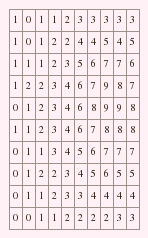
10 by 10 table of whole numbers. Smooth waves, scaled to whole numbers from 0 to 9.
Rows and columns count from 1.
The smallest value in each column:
0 0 1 1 2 2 2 2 3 3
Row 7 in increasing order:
0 1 1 3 4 5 6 7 7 7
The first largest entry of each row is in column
6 8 8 8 8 8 8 8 7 9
